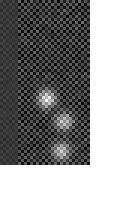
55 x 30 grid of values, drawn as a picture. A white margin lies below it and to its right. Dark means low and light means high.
The left part is calmer, up to a seam about 20% of the way across. There are three bumps. A checkerboard runs through the table.
